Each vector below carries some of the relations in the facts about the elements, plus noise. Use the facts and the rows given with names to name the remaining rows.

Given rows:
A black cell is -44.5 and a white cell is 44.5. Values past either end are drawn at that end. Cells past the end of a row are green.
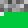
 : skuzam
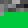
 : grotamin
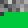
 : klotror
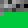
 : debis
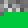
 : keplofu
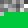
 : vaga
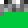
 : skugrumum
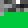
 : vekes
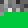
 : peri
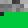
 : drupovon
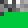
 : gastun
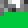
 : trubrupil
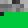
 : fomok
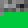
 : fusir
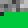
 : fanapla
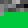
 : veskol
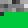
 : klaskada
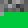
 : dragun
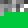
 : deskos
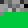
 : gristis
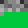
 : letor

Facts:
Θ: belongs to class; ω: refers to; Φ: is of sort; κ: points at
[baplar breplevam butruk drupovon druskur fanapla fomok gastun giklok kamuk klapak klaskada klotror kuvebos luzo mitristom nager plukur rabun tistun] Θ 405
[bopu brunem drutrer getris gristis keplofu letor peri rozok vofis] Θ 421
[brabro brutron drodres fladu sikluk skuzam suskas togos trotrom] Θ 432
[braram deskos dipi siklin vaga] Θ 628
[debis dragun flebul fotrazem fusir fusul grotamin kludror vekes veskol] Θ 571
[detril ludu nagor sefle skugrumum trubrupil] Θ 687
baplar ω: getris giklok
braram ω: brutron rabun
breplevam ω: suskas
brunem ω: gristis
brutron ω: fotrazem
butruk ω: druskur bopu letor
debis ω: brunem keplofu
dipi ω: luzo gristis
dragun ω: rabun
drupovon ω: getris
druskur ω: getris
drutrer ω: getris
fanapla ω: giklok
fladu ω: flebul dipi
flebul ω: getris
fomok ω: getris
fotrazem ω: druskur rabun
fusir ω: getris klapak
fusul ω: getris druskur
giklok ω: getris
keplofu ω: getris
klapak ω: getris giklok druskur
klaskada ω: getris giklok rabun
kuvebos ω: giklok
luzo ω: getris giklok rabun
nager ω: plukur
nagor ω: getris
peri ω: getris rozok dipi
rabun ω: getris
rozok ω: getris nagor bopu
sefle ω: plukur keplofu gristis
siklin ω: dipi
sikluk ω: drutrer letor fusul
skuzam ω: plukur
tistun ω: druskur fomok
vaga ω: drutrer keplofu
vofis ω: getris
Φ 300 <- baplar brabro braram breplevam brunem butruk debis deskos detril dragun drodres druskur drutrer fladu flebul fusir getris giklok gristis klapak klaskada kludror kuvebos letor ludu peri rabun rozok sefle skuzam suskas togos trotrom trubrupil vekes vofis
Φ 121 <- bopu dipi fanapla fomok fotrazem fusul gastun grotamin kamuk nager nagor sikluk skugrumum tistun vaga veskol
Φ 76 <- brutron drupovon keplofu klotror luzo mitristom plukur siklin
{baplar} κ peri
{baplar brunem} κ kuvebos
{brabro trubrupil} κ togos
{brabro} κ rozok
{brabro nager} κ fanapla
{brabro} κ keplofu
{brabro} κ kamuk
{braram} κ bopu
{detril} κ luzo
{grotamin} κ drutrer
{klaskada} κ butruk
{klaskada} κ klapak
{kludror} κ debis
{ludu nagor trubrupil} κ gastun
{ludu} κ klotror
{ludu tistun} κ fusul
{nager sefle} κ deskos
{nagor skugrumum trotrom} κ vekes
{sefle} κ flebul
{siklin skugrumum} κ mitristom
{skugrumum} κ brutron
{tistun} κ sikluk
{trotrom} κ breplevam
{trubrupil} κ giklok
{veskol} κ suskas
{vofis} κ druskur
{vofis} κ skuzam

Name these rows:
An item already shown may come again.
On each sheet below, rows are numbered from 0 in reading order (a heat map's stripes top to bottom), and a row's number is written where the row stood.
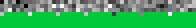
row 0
brunem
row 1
braram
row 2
dipi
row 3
vaga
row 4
klotror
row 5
fusir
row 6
brutron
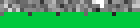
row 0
keplofu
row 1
breplevam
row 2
kamuk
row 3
ludu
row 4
fanapla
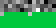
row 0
fotrazem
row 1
brunem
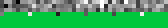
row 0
kuvebos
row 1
fladu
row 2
nager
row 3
nagor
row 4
sefle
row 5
sikluk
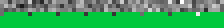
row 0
flebul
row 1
mitristom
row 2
butruk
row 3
plukur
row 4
klotror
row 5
rozok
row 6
sefle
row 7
togos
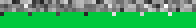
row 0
druskur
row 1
mitristom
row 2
tistun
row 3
giklok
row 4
brabro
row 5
siklin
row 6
brabro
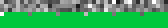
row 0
trotrom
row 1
getris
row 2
fusul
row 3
dipi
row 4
skugrumum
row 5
detril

